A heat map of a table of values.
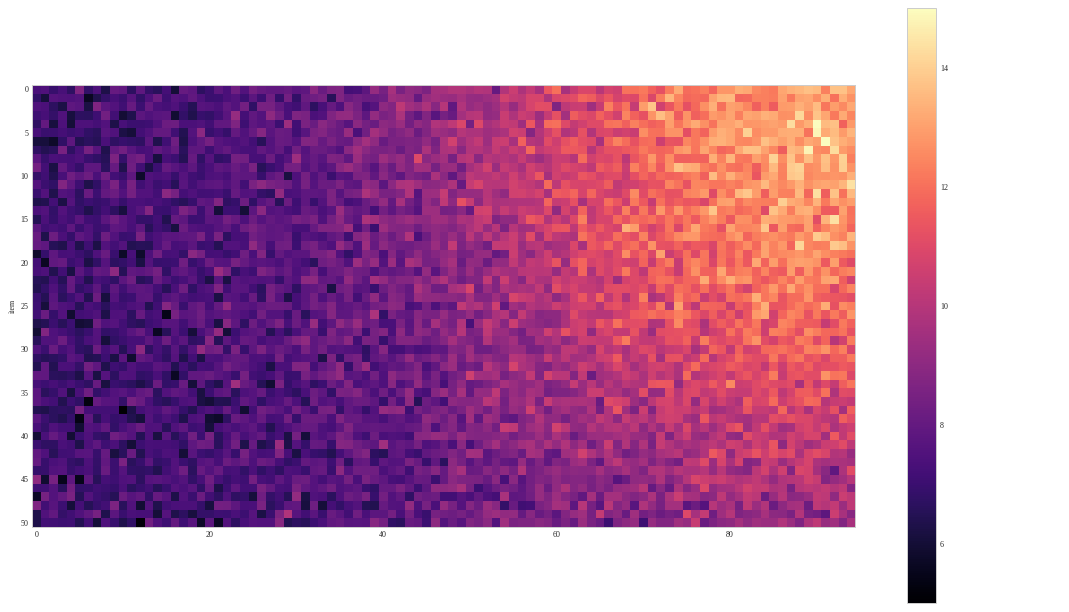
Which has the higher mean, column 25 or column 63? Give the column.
63
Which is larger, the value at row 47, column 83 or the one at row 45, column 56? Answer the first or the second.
the first
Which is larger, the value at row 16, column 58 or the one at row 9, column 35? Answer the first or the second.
the first
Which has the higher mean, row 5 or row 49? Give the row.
5
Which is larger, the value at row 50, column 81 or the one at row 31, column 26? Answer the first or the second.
the first
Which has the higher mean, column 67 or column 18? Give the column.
67
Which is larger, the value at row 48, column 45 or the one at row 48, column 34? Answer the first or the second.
the first
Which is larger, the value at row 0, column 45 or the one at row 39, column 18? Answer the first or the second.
the first
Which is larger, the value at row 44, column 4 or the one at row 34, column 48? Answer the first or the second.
the second
